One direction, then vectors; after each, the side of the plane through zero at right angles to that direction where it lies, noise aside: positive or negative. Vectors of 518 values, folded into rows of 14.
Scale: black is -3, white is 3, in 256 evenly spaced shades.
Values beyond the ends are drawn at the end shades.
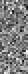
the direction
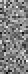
negative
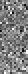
positive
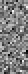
negative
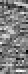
negative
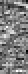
negative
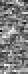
positive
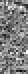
positive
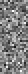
negative
